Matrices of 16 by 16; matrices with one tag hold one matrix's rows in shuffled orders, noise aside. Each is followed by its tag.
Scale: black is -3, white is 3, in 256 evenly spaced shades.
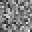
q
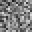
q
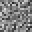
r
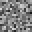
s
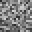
s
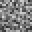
s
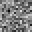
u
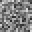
u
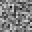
u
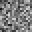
q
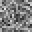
u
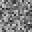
r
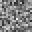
u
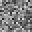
r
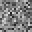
r
